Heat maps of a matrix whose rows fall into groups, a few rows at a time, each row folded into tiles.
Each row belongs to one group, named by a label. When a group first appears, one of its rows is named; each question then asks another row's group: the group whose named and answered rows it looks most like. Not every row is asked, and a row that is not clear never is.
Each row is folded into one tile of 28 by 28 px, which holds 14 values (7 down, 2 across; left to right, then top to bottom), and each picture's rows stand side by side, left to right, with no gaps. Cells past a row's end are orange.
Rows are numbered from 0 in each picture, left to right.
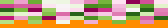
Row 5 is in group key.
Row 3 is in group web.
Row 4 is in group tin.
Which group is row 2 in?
tin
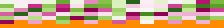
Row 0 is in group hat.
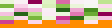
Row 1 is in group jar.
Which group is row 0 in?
hat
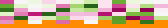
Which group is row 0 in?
key
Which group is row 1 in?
tin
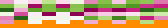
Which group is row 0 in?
key
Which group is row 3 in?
web
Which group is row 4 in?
web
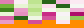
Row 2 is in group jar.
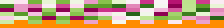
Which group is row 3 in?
web
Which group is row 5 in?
jar
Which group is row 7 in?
key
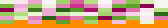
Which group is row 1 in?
key
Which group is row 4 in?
web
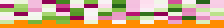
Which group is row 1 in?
tin
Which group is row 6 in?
key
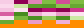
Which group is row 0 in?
tin
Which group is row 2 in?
web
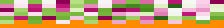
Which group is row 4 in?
web
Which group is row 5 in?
key
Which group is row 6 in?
jar
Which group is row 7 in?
tin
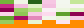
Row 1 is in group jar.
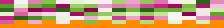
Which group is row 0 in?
key
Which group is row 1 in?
web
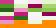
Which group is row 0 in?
key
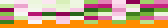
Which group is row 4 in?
tin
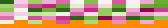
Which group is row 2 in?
key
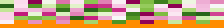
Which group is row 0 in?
jar
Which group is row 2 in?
key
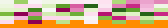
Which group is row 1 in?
hat
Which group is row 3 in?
jar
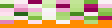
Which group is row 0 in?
hat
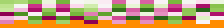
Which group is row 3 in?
hat
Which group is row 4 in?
key
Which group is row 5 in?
key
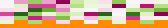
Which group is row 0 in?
tin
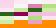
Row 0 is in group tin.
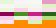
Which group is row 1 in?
tin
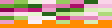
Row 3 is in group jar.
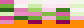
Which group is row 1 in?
hat
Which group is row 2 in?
hat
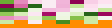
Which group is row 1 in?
jar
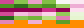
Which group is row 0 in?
web
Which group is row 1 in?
web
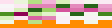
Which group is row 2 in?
hat
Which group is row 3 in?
hat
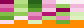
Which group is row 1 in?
jar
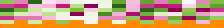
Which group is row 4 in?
jar
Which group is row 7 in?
web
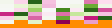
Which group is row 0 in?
tin
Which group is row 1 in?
jar
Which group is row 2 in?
hat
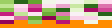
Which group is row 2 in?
hat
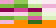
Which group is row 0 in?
web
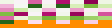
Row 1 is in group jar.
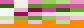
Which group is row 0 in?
jar
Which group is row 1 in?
web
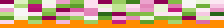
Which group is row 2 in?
web
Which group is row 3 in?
tin
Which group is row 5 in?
tin
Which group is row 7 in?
hat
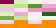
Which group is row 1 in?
hat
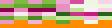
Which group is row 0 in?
web
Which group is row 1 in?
web
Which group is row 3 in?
tin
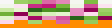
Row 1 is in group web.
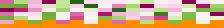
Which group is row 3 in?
jar
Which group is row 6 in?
tin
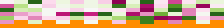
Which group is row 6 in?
key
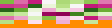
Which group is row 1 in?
jar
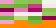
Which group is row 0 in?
web
